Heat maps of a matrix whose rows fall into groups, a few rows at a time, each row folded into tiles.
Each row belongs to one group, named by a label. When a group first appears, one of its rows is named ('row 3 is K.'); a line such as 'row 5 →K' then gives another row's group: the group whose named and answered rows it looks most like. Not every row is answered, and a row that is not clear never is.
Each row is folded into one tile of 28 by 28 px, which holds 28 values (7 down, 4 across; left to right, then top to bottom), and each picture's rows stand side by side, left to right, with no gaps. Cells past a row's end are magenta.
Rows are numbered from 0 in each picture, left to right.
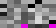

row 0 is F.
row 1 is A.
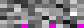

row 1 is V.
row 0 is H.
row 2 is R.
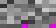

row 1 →R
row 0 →A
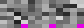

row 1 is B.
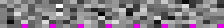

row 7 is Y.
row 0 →R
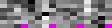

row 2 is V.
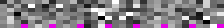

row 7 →Y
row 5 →B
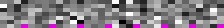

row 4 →R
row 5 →B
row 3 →H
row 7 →H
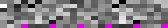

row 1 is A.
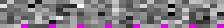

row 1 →A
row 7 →R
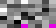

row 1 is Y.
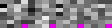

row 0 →F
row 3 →H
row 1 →B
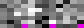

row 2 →A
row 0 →R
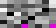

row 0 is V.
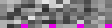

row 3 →B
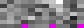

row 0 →A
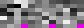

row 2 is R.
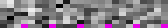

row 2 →A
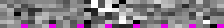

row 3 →R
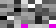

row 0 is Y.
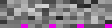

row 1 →H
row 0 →R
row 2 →H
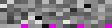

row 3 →F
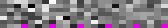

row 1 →F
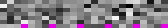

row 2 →B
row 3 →A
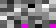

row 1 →F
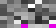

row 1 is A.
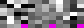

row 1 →F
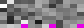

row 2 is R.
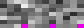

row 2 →B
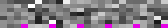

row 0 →H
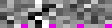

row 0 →Y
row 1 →Y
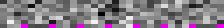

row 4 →B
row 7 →A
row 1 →A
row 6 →Y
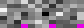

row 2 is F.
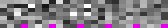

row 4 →B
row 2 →R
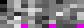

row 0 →B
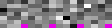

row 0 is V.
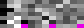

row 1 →V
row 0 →B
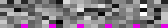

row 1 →V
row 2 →R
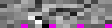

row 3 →A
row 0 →F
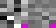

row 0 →Y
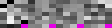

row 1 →B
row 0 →A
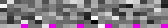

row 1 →Y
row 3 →Y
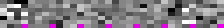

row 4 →B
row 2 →R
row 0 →H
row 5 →F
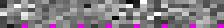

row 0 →F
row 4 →H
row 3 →F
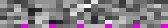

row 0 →H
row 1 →B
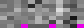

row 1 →A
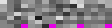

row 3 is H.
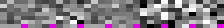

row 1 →H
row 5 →F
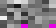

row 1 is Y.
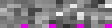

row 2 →F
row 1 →B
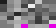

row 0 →B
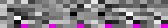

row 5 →V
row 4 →V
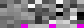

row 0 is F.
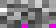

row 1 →R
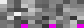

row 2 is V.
